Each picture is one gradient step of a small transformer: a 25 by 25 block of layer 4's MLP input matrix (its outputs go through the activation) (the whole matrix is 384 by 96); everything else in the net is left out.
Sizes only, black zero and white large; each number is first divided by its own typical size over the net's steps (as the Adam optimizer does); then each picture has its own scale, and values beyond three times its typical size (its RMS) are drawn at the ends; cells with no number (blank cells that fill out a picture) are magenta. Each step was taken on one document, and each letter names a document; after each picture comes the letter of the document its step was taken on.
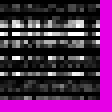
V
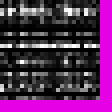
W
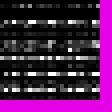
V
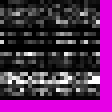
W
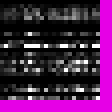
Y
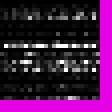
Y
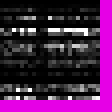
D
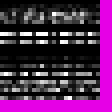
W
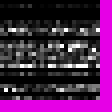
D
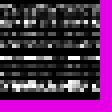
V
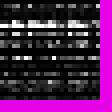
V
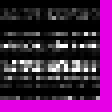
Y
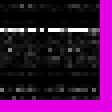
D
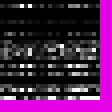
D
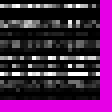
V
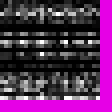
W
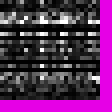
W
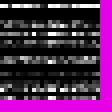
V
